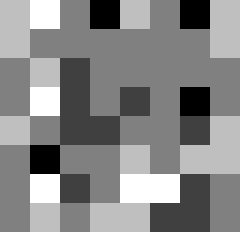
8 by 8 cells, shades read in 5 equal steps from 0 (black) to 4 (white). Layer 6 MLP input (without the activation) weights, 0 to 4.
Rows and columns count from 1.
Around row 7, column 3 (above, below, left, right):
2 2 4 2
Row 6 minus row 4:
0 -4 1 0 2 0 3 1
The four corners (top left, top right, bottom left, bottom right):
3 3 2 2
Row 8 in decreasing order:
3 3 3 2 2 2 1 1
